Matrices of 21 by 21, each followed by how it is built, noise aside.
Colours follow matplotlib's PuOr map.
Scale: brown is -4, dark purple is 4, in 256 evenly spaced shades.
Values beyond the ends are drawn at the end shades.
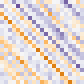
Toeplitz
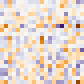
low rank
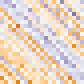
Toeplitz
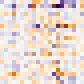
low rank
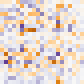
low rank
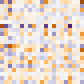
low rank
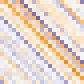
Toeplitz
